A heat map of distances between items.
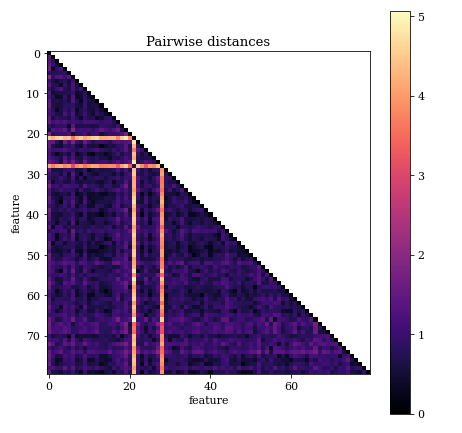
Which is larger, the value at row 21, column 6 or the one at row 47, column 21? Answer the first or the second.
the second
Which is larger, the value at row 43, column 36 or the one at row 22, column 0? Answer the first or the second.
the second
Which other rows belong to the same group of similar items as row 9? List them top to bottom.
0, 1, 2, 3, 4, 5, 6, 7, 8, 10, 11, 12, 13, 14, 15, 16, 17, 18, 19, 20, 22, 23, 24, 25, 26, 27, 29, 30, 31, 32, 33, 34, 35, 36, 37, 38, 39, 40, 41, 42, 43, 44, 45, 46, 47, 48, 49, 50, 51, 52, 53, 54, 55, 56, 57, 58, 59, 60, 61, 62, 63, 64, 65, 66, 67, 68, 69, 70, 71, 72, 73, 74, 75, 76, 77, 78, 79
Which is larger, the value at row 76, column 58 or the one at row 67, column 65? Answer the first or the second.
the second
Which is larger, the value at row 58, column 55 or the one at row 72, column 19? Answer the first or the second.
the second
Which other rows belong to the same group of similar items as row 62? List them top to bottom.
0, 1, 2, 3, 4, 5, 6, 7, 8, 9, 10, 11, 12, 13, 14, 15, 16, 17, 18, 19, 20, 22, 23, 24, 25, 26, 27, 29, 30, 31, 32, 33, 34, 35, 36, 37, 38, 39, 40, 41, 42, 43, 44, 45, 46, 47, 48, 49, 50, 51, 52, 53, 54, 55, 56, 57, 58, 59, 60, 61, 63, 64, 65, 66, 67, 68, 69, 70, 71, 72, 73, 74, 75, 76, 77, 78, 79
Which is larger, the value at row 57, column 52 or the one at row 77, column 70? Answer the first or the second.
the first
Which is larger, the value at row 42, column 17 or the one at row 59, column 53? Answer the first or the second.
the first
